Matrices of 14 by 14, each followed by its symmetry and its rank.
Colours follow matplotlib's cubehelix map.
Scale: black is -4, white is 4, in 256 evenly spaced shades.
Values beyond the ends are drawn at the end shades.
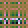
neither, rank one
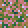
neither, full rank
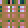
neither, rank one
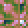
symmetric, rank two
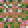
symmetric, rank two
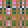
neither, rank one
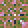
symmetric, rank three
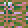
neither, rank three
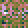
neither, rank three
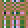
neither, rank one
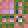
symmetric, rank two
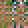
neither, rank three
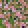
neither, full rank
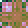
symmetric, rank two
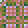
symmetric, rank two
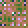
symmetric, rank three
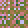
symmetric, rank two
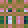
neither, rank one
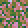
neither, full rank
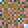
symmetric, rank three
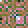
symmetric, rank three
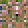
neither, rank three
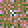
symmetric, rank three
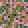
neither, full rank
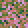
neither, full rank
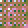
symmetric, rank three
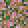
neither, full rank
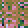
neither, rank three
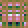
neither, rank one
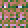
neither, rank three
